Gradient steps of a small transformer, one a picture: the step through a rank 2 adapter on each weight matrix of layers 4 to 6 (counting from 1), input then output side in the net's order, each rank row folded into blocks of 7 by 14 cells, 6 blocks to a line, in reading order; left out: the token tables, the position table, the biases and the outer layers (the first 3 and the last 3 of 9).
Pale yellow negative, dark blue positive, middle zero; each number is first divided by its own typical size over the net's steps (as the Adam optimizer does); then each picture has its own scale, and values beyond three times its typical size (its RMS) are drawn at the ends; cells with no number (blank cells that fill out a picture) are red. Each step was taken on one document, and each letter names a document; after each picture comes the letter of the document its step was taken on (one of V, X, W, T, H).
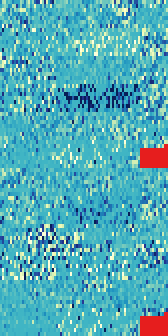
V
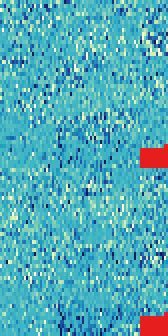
V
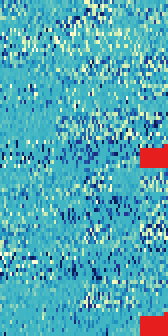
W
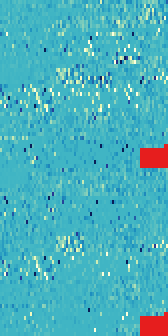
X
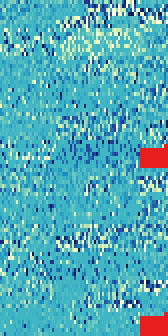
W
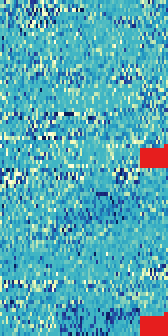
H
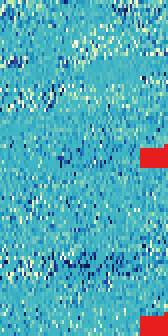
V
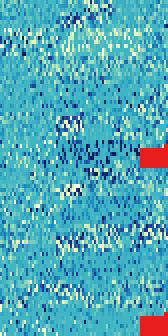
W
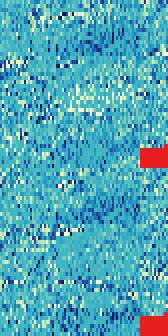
H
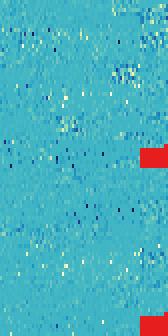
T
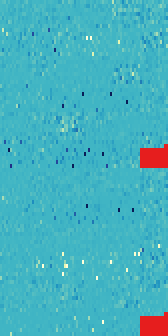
T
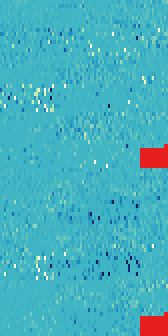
X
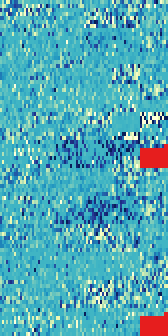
H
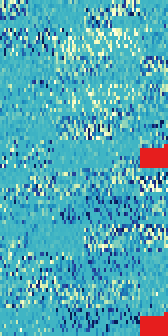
W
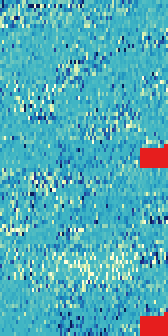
V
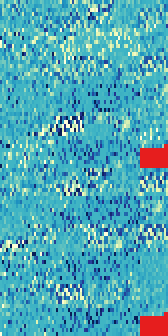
W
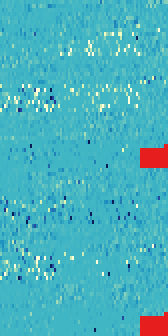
X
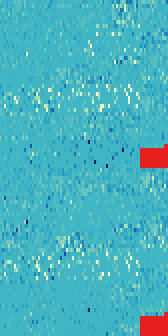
X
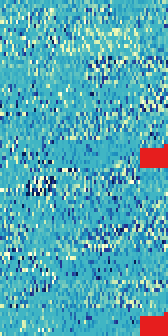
W
